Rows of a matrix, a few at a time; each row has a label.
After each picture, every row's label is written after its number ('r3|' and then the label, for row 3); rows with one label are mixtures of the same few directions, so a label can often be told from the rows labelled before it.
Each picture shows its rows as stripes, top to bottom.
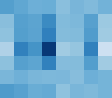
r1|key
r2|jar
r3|jar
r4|jar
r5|jar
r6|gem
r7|key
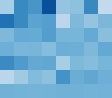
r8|jar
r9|key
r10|jar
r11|jar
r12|key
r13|key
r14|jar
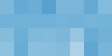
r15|jar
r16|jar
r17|gem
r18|gem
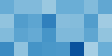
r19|jar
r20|jar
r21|jar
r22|gem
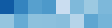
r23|key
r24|gem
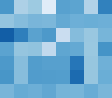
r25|jar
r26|key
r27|key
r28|jar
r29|gem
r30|gem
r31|jar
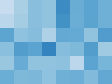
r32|key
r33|key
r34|jar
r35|jar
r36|gem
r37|jar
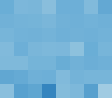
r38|jar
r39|jar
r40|key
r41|gem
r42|key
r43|key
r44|jar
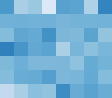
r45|jar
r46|key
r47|jar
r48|key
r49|gem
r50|jar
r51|key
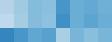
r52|key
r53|key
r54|key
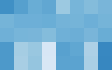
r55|key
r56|jar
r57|jar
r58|jar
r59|jar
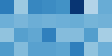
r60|gem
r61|gem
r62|jar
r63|gem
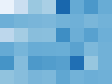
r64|key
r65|jar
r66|key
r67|gem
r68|gem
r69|key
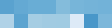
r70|key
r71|gem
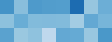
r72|gem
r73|gem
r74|jar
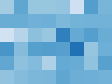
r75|gem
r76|key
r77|key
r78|gem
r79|jar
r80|key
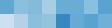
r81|jar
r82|key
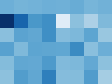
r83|gem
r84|key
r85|jar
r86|gem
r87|jar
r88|jar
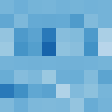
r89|gem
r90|gem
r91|jar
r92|jar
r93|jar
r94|jar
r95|key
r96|gem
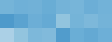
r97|jar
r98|key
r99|key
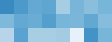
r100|key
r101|jar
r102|gem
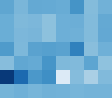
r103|gem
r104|jar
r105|jar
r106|gem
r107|jar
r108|key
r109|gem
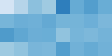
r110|key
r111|jar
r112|key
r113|key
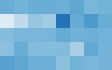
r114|gem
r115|key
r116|key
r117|gem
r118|key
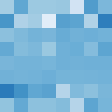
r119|gem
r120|jar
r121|key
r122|jar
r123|key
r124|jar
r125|key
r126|gem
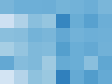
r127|jar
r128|key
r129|key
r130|key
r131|jar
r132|key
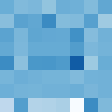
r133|jar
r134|jar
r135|gem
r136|gem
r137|gem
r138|gem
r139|gem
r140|gem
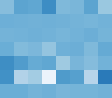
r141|jar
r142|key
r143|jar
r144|jar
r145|key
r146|jar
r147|key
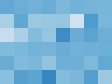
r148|key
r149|gem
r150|key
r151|key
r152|jar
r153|jar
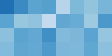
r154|key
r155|jar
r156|jar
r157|jar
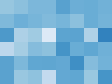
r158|key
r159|gem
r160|jar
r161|key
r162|gem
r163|jar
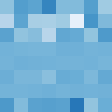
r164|jar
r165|gem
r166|jar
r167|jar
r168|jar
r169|jar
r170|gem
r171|gem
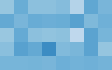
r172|gem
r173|gem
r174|gem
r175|jar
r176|key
